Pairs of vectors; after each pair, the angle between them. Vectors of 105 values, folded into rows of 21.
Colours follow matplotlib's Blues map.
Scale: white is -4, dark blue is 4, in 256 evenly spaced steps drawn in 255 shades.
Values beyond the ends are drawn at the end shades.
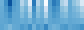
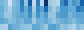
nearly opposite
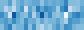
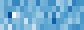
partly opposed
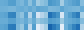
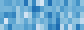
partly aligned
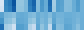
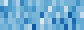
orthogonal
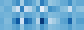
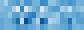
nearly parallel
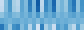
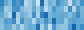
partly opposed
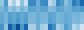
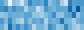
partly aligned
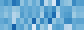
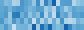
nearly opposite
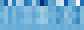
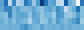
nearly parallel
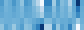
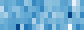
partly opposed
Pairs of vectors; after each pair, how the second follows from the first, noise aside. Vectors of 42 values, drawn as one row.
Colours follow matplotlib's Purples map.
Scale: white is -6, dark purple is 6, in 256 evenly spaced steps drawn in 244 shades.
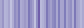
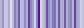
scaled up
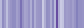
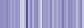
reversed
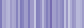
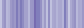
sign-scrambled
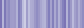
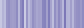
sign-scrambled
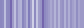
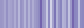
reversed
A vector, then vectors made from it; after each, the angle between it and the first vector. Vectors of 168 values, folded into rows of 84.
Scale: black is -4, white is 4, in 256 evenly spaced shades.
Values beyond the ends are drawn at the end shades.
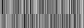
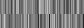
partly opposed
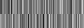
orthogonal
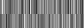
nearly opposite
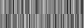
partly opposed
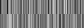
orthogonal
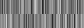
partly aligned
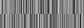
partly aligned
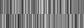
partly opposed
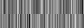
partly opposed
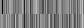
nearly parallel
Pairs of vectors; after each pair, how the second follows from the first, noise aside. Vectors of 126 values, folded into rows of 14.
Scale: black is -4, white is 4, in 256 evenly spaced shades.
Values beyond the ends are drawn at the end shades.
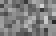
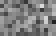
copied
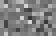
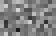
copied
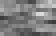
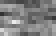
reversed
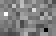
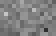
shrunk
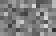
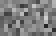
sign-scrambled
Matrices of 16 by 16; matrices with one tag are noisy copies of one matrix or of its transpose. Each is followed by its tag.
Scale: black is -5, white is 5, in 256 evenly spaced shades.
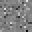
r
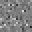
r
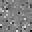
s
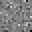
s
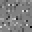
r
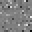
s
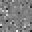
s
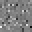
r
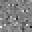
r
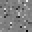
r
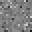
s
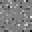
s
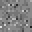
r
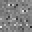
r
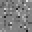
r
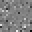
s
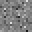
r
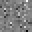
r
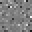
s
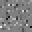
r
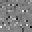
r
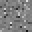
r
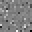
s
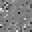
s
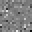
s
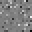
s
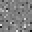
s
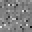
r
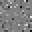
s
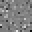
s
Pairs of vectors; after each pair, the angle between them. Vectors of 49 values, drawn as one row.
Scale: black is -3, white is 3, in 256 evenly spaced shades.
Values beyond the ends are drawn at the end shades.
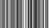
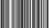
orthogonal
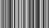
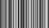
orthogonal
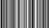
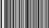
orthogonal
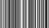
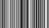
nearly opposite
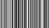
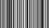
nearly opposite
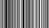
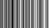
partly aligned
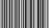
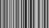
partly aligned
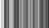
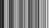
nearly opposite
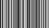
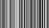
partly opposed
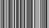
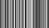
nearly opposite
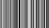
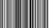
orthogonal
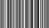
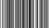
orthogonal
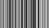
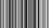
nearly parallel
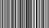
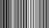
orthogonal
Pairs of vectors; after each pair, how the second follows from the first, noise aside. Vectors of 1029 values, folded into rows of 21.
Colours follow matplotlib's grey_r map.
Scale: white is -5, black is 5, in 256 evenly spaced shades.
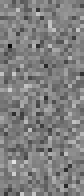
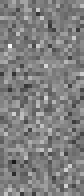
negated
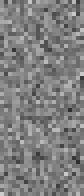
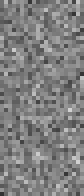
negated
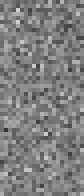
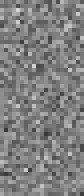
sign-scrambled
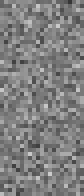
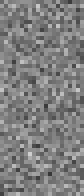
sign-scrambled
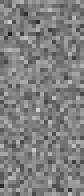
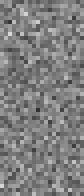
negated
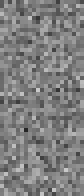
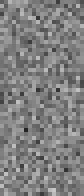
sign-scrambled
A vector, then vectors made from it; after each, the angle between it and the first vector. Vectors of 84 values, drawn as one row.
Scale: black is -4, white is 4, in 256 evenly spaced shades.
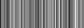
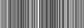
partly opposed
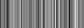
nearly parallel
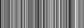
nearly parallel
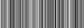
nearly opposite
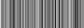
nearly opposite
